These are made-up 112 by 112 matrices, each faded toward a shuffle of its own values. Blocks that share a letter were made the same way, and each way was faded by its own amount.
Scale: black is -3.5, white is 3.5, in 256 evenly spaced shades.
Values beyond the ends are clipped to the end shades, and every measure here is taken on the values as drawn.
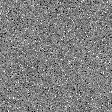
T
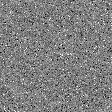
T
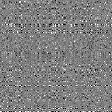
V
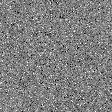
T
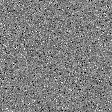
T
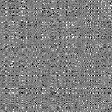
V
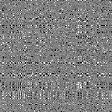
V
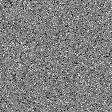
T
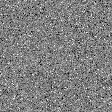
T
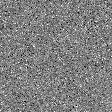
T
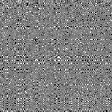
V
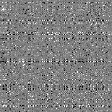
V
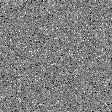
T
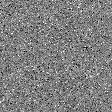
T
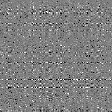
V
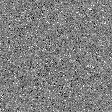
T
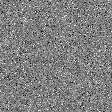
T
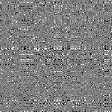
V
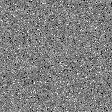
T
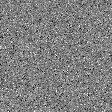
T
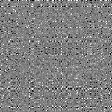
V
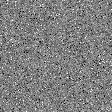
T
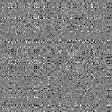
V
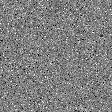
T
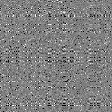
V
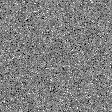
T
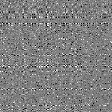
V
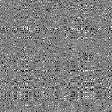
V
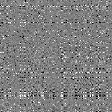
V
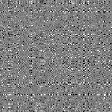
V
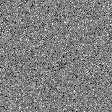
T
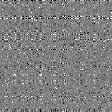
V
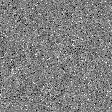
T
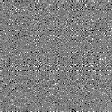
V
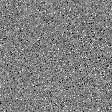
T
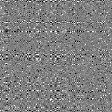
V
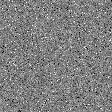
T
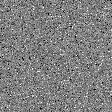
T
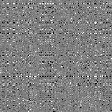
V
